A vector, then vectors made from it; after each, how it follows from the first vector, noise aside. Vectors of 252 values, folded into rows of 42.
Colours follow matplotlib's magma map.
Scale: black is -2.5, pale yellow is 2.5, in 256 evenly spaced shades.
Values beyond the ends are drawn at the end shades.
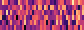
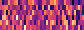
negated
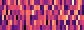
sign-scrambled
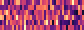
sign-scrambled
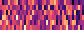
negated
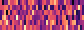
negated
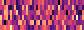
reversed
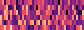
reversed
